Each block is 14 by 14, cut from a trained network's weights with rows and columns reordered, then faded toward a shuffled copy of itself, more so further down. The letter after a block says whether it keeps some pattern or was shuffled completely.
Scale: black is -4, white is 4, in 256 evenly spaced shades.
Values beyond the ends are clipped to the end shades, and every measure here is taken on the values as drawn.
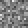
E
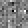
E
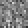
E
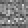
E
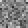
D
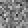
D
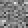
E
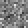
D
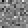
D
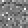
D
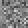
D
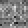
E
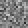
D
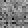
E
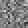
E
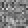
E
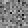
D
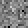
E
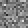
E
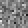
D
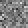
D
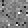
D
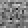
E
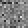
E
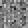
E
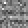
E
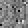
D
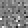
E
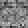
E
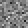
D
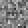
D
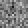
D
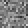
D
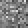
D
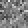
E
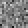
D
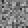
D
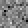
D
